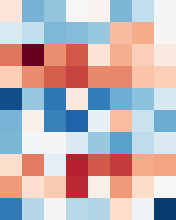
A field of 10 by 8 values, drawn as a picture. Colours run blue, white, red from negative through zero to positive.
Calmest part: top right. Roughest part: centre. Stripes: horizontal, repeating 2 times. Slope: none.
